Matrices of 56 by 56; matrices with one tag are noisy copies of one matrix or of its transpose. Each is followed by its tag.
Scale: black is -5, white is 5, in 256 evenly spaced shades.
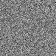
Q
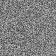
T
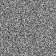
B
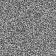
T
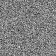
T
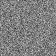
B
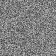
T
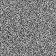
B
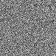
Q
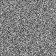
B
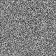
B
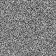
B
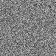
Q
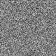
B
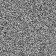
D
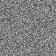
Q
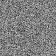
T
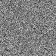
Q
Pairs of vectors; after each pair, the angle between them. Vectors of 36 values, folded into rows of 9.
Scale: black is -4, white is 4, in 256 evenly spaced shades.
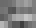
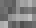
nearly parallel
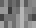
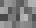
partly aligned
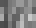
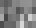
nearly parallel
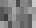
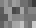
orthogonal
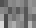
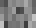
partly aligned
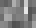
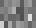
orthogonal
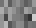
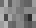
nearly parallel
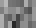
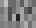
partly aligned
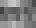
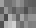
partly aligned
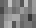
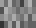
partly aligned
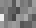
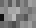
nearly opposite
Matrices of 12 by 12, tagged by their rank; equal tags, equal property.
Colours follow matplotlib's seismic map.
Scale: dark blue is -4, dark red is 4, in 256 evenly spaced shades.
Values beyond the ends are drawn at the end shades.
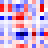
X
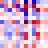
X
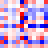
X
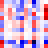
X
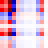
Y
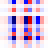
Y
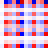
Y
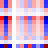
Y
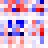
X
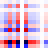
Y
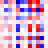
X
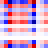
Y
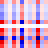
Y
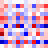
X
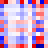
X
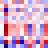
X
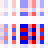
Y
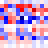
X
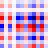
Y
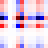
Y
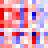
X
